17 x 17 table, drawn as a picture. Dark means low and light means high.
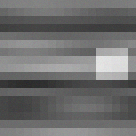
Slope: none. Grain: streaks across. Roughest part: middle right. Ninth with the highest average: middle right. Odd patch: higher, in the middle right.
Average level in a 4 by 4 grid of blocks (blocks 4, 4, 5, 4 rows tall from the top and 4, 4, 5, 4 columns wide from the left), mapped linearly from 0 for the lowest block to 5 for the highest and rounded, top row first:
1100
3335
0123
0121
